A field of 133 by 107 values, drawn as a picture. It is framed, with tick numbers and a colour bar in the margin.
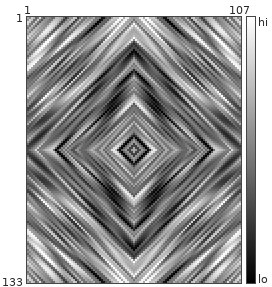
The histogram is bell-shaped. It mirrors both left to right and top to bottom. No overall slope runs across the table.
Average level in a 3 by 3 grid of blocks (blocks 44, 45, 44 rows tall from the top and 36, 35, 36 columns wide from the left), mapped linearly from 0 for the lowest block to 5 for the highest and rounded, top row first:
535
010
535
